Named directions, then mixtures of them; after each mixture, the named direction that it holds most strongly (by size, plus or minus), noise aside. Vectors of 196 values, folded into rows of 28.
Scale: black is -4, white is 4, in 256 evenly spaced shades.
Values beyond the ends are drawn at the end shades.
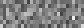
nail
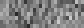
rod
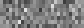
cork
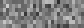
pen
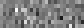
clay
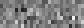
clay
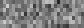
pen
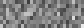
nail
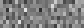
cork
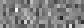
clay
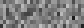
nail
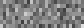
nail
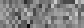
rod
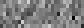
nail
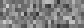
pen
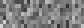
nail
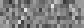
cork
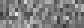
rod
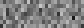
nail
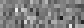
clay
